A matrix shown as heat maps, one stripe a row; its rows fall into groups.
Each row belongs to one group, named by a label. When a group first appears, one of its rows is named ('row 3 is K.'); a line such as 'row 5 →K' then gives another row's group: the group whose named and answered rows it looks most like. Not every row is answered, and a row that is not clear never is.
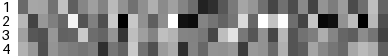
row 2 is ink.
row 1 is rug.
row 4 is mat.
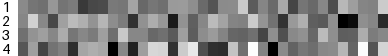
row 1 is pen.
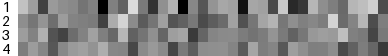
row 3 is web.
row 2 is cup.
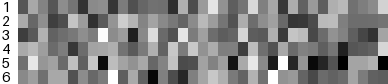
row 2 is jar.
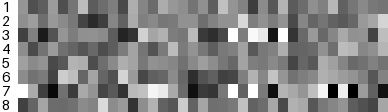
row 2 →pen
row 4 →pen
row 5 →jar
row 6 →cup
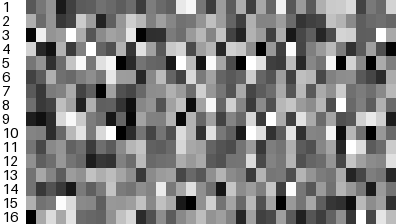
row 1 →web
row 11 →pen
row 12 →pen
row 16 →rug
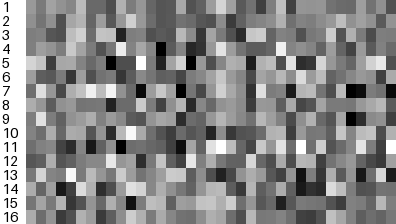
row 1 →ink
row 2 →cup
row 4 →ink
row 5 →mat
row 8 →mat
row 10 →cup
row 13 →rug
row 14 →jar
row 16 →jar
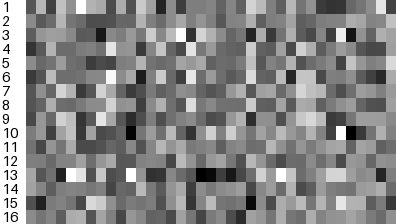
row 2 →pen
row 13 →cup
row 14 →mat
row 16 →cup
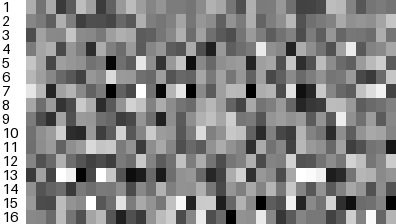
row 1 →jar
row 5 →mat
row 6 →web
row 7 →mat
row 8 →jar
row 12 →pen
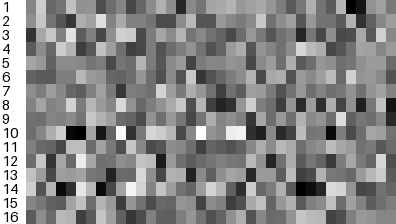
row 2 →web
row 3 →rug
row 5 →mat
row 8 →rug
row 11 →cup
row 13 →mat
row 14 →jar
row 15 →cup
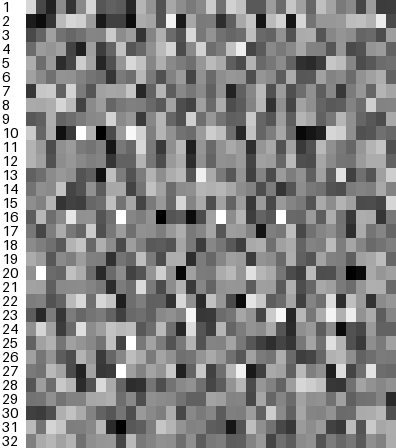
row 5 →jar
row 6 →mat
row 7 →rug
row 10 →jar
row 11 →mat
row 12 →mat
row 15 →web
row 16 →ink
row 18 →cup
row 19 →mat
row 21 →mat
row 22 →cup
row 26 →jar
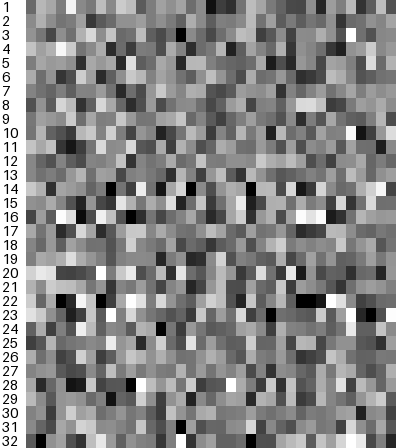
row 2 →pen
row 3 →web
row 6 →jar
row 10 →web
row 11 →web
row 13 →cup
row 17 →jar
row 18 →cup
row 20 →web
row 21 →ink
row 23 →web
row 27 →web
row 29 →mat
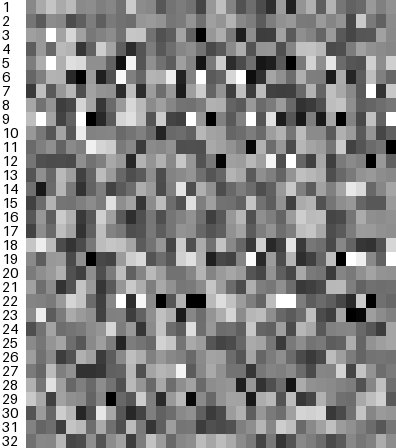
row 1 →ink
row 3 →ink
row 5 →ink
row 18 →web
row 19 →pen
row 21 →jar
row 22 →ink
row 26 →jar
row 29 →mat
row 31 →cup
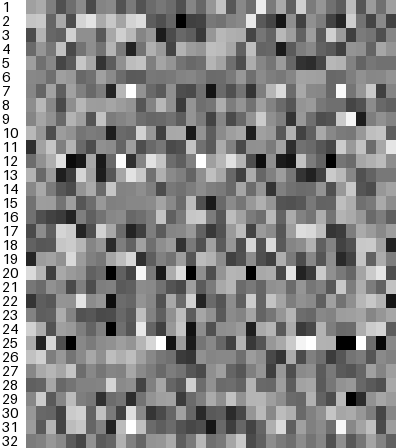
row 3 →ink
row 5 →jar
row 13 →jar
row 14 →web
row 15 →rug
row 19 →rug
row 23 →pen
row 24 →mat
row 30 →cup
